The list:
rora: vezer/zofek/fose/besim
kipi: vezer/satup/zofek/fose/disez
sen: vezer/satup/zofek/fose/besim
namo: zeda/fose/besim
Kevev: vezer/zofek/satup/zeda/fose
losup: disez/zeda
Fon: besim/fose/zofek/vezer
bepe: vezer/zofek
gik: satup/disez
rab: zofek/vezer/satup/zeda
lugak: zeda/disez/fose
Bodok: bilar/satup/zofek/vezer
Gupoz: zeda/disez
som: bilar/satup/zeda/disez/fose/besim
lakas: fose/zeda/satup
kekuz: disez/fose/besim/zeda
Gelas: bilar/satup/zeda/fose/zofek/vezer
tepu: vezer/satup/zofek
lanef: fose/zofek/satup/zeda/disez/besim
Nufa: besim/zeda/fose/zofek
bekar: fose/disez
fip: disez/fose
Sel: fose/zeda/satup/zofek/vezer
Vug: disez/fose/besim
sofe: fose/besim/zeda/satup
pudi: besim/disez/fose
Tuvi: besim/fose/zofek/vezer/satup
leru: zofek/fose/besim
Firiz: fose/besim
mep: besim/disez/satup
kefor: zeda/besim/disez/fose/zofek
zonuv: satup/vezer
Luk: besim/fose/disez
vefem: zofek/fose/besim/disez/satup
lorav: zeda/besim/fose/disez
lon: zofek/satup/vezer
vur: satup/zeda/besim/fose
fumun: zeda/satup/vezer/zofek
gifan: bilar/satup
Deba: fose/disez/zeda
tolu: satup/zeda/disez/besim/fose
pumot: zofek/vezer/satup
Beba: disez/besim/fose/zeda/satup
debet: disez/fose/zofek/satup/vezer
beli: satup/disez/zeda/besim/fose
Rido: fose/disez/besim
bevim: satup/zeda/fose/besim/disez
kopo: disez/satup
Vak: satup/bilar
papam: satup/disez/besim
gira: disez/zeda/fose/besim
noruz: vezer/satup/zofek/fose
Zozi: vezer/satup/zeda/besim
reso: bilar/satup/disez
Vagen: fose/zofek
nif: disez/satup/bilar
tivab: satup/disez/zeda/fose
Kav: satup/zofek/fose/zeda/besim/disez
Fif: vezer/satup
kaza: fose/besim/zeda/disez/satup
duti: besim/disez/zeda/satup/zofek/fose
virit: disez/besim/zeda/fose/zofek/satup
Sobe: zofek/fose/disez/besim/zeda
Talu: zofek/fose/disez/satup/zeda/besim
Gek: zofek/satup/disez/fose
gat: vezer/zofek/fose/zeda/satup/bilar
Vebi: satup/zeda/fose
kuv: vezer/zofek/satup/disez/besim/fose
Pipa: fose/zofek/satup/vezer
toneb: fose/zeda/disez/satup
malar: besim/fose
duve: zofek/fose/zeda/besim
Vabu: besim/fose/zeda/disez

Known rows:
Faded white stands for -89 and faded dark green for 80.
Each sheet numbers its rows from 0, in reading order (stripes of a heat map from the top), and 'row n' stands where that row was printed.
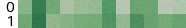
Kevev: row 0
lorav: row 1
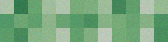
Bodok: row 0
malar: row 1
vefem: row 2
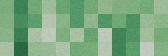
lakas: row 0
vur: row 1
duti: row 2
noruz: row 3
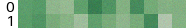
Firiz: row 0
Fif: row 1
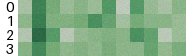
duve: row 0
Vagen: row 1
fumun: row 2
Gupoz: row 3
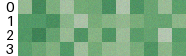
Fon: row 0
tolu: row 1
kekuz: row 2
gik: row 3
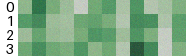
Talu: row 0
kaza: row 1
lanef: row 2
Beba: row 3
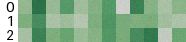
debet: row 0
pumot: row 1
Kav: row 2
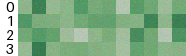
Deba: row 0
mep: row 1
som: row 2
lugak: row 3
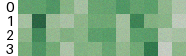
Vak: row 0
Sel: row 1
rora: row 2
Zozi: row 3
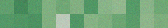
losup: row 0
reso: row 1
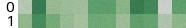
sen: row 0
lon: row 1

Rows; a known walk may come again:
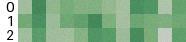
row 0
tivab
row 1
bekar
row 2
lanef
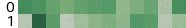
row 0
Vug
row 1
fumun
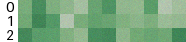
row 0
bepe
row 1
namo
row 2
Luk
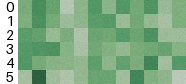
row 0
vur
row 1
leru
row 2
zonuv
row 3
tolu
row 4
papam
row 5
Sel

